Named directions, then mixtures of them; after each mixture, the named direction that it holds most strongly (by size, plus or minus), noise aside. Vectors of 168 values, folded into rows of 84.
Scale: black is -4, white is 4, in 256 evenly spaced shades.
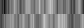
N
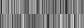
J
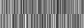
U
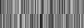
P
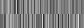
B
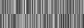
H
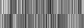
N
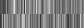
P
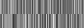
U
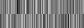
H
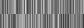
H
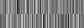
B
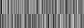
J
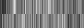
N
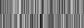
P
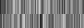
P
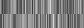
H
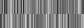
U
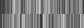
P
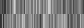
N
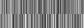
U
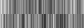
N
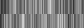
N
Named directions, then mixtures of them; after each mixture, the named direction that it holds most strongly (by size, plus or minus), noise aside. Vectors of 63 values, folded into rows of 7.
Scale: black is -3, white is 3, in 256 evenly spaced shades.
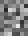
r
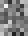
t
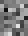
r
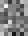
t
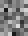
r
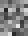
r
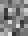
r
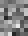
r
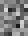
r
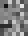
t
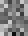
t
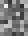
t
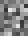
r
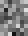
t
